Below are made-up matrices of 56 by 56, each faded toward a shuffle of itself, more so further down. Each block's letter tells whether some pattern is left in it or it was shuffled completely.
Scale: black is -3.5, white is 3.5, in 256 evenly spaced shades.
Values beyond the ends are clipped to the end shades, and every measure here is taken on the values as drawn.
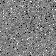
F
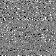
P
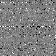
P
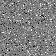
F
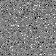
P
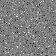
F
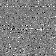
P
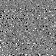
P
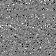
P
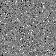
F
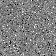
F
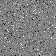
F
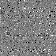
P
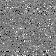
P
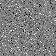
F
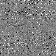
P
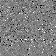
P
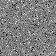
F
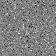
F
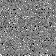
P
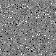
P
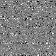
P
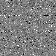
P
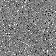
F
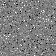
F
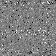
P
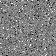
F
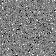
F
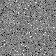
F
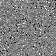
F
